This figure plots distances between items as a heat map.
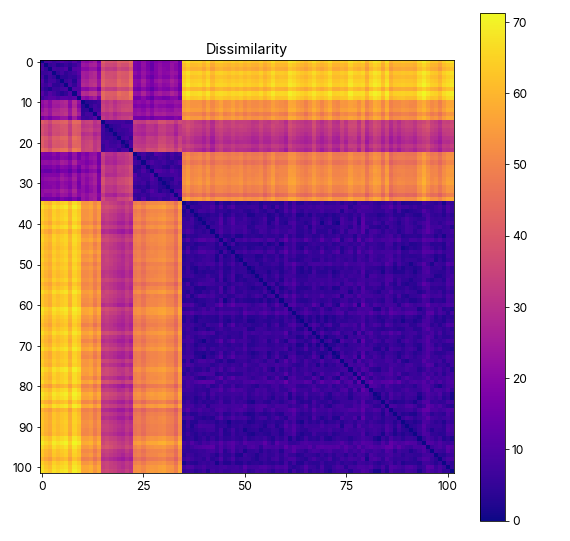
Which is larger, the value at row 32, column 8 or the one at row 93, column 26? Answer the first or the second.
the second
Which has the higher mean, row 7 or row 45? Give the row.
7
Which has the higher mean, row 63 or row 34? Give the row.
34
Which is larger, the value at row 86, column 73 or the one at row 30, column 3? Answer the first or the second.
the second
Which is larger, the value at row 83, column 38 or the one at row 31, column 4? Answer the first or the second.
the second
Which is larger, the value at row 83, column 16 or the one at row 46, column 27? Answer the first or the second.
the second
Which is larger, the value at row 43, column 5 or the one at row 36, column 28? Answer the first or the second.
the first
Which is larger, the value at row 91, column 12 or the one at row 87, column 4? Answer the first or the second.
the second
